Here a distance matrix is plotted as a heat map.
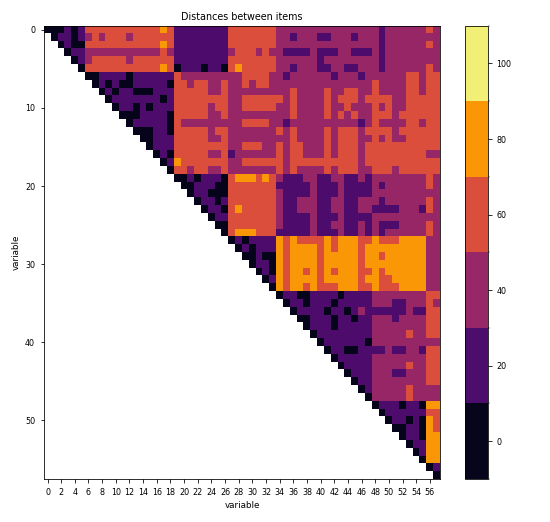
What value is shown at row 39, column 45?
20
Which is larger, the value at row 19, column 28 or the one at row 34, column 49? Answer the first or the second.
the first
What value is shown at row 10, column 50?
60
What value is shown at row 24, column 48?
40
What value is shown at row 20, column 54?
40
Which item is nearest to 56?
57
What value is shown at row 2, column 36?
40
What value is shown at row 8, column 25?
40
